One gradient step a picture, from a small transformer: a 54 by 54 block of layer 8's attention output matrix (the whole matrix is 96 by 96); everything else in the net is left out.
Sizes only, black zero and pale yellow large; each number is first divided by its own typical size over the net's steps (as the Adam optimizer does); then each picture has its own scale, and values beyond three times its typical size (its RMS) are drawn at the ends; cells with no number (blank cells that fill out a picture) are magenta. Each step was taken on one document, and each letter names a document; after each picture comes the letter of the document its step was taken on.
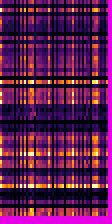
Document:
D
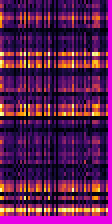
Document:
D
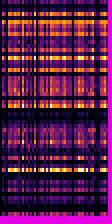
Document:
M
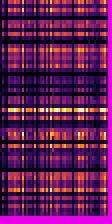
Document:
M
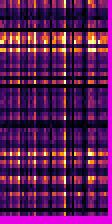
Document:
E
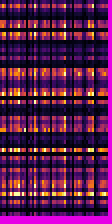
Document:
E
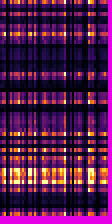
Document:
E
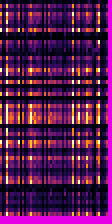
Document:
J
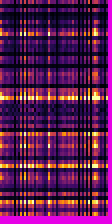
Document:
D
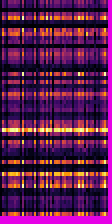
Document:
M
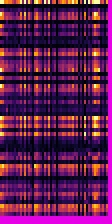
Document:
D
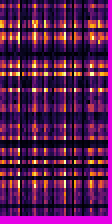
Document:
E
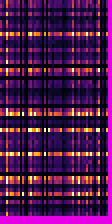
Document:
J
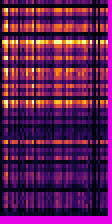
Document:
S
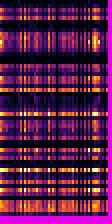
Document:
D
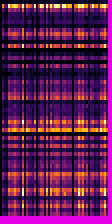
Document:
M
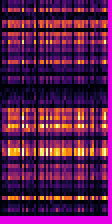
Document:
M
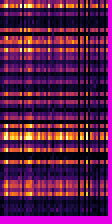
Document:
S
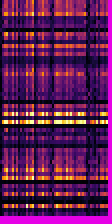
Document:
S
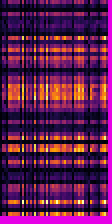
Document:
M
